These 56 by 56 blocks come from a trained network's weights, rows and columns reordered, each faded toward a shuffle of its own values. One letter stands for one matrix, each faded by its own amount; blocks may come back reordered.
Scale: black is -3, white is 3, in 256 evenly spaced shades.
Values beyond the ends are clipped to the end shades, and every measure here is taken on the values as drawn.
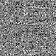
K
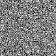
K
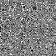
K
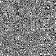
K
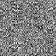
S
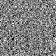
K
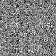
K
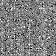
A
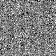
A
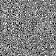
K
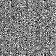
A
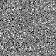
K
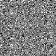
K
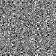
K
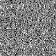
K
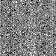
A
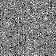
A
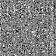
A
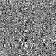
K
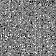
A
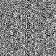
S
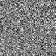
S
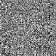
K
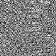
S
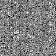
K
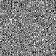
K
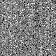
A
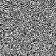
S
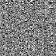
K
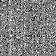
A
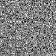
K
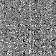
A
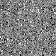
A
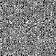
K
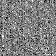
A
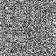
S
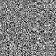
S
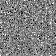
A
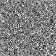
K
